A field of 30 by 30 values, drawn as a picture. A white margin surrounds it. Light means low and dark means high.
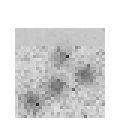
There are no regular stripes. Neither half mirrors the other. The top part is calmer, up to a seam about 20% of the way down. No row or column stands out. The values are skewed, with a long tail toward high values. There are four bumps.
